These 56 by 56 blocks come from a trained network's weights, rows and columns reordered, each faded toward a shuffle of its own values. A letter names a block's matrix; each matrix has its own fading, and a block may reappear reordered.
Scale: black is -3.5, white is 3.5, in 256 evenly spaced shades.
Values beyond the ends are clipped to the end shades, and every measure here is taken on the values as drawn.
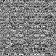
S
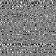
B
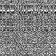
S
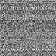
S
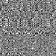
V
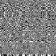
V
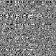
V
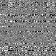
B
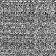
S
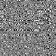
V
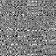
V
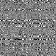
B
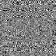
V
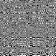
B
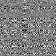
B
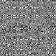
V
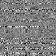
B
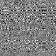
B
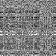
S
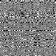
B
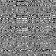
B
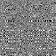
V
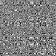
V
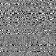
B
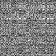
S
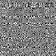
V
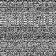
S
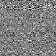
V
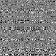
B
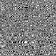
V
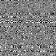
B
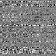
B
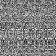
S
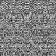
S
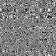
V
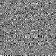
V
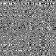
V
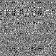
V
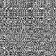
S
